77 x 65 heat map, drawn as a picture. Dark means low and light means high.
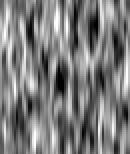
Slope: none. Average level on the scale: 50%. Histogram: bell-shaped. Mirror symmetry: none. Grain: streaks running down.
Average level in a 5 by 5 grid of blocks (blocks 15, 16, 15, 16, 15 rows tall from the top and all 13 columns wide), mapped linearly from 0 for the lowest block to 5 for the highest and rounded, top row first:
4 2 3 2 3 / 5 2 3 3 1 / 4 3 0 2 4 / 2 2 2 2 2 / 2 5 2 1 3
